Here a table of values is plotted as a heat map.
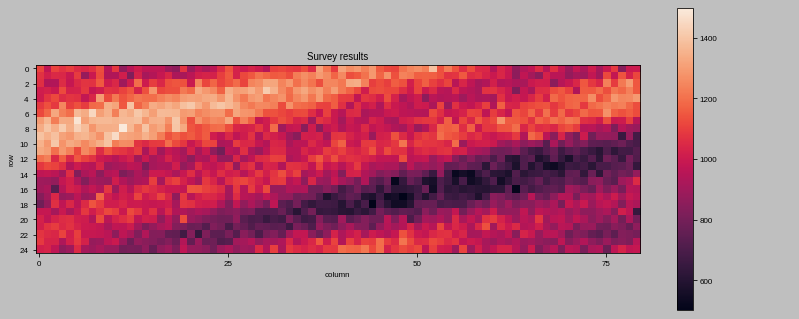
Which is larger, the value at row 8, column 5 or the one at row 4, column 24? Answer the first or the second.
the first
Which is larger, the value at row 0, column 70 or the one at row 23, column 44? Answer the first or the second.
the second
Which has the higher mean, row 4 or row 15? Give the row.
4
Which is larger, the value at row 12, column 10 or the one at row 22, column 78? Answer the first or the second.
the first
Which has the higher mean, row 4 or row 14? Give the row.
4
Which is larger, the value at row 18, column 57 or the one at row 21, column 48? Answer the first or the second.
the second
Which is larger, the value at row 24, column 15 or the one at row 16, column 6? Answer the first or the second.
the second
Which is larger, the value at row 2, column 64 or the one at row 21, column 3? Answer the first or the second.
the second
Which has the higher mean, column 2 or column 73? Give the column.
2
